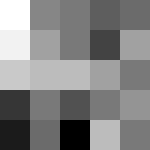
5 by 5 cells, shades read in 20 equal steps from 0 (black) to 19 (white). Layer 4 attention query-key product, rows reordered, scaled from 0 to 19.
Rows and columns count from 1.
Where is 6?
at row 4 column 3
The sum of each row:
53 56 64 39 33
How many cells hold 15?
1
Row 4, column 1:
4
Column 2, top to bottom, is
10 12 14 9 8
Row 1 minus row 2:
1 -2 0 2 -4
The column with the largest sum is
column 1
